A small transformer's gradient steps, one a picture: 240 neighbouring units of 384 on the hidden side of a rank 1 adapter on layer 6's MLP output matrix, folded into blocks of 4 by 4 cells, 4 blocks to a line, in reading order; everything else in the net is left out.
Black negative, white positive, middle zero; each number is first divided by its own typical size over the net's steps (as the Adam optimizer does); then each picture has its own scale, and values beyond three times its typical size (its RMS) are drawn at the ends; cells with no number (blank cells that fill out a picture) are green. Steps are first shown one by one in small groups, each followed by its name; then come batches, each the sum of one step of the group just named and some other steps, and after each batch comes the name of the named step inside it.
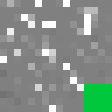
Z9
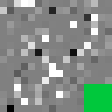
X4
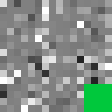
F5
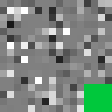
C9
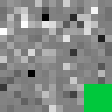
Z9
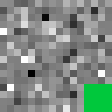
Z9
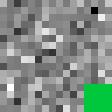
F5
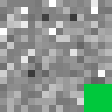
F5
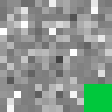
Z9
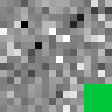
Z9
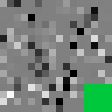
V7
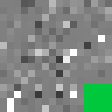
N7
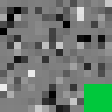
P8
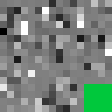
P8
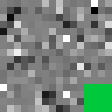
P8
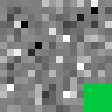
P8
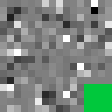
P8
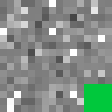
N7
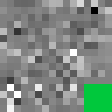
N7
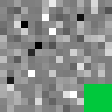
P8
